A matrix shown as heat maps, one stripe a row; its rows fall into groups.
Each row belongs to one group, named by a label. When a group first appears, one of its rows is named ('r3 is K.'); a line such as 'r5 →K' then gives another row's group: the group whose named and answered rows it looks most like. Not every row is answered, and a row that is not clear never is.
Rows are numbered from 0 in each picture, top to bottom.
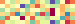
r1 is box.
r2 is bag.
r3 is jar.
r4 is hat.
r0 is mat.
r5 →mat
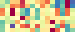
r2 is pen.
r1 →hat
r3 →pen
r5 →bag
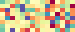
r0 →bag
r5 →mat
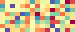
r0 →mat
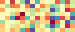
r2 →mat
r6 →mat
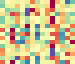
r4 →bag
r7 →pen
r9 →pen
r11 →bag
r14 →jar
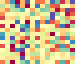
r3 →mat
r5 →jar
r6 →pen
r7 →box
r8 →bag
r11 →pen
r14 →box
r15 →pen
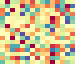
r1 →hat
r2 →pen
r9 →pen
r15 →bag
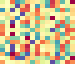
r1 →jar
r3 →box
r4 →jar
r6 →pen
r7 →mat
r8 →pen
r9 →jar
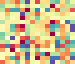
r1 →bag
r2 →jar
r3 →box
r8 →bag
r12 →pen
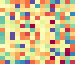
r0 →hat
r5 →bag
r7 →mat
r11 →box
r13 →hat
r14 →bag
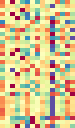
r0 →pen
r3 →pen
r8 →bag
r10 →bag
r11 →mat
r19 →bag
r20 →mat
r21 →pen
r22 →mat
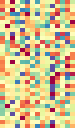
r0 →pen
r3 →jar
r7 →box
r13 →jar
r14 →mat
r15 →pen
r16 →mat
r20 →jar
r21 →mat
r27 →bag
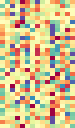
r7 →mat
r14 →bag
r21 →pen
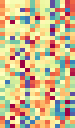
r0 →mat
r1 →mat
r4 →box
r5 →pen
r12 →box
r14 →pen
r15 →hat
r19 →hat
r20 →hat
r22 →bag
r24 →bag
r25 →hat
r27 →hat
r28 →hat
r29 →pen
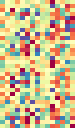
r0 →bag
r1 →mat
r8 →jar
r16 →bag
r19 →pen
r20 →jar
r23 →pen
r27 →jar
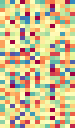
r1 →bag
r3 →jar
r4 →box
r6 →bag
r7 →box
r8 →hat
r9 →box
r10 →pen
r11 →mat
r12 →hat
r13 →jar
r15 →box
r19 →box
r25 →box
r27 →bag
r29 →jar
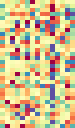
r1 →bag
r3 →hat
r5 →jar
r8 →bag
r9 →pen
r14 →jar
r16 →mat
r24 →mat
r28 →jar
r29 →box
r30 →mat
